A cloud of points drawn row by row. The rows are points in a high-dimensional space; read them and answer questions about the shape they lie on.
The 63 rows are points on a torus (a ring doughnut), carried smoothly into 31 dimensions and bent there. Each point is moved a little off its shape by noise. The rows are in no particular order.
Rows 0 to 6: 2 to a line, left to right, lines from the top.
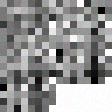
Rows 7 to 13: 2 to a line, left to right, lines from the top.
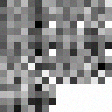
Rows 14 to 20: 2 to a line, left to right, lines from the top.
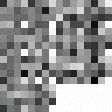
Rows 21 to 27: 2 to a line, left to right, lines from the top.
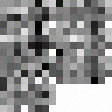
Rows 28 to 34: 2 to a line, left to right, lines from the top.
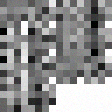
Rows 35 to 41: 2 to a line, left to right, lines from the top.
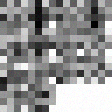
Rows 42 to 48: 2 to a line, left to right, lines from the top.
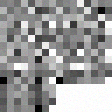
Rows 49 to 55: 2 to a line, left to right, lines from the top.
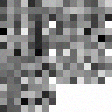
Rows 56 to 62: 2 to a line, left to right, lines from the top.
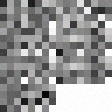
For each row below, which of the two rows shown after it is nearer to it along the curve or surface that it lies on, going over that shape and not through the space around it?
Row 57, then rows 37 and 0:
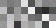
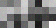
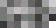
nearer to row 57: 0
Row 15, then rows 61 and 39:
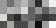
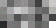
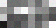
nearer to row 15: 39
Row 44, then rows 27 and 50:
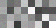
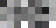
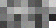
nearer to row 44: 27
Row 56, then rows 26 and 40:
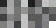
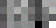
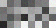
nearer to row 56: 26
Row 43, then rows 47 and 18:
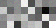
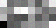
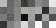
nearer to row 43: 18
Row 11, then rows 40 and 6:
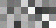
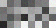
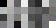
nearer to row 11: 40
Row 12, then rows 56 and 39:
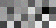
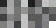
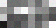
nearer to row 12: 56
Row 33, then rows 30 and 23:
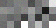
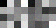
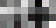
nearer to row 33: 30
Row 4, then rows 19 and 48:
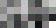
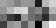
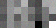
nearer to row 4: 48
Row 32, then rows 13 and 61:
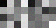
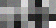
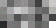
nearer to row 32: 13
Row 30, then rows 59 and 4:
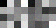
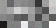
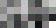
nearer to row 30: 4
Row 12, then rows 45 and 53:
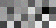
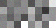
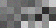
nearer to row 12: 53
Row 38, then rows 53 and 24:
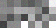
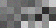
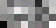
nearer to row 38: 24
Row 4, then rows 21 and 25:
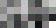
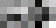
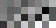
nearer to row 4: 21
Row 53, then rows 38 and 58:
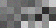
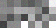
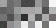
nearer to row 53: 38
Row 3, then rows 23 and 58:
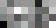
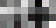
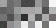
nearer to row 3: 58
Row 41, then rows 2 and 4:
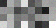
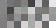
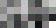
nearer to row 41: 2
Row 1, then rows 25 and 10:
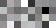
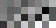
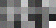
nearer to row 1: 25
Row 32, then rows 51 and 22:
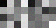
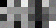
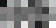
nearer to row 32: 51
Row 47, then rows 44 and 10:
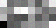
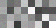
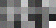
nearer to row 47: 10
